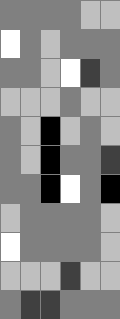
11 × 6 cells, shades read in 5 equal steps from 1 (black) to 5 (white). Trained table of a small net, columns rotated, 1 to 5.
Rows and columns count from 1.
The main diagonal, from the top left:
3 3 4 3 3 2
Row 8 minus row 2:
-1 0 -1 0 0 1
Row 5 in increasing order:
1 3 3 4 4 4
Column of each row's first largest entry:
5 1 4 1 2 2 4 1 1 1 1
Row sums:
20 21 20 23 19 16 16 20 21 22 16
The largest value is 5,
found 4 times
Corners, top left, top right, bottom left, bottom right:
3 4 3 3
